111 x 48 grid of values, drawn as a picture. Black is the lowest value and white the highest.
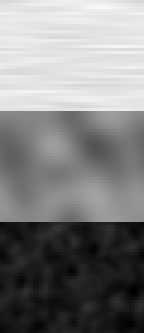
The table splits into 3 rows of 1 panel. Panel 1,1: very high, streaked across, faint in contrast. Panel 2,1: middling, smooth. Panel 3,1: very low, blotchy, faint in contrast.
